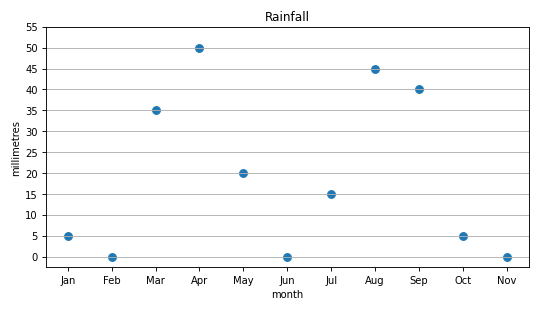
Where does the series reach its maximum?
Apr
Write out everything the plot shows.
Title: Rainfall
x-axis: month, ticks Jan Feb Mar Apr May Jun Jul Aug Sep Oct Nov
y-axis: millimetres, ticks 0 5 10 15 20 25 30 35 40 45 50 55
Values:
5 0 35 50 20 0 15 45 40 5 0
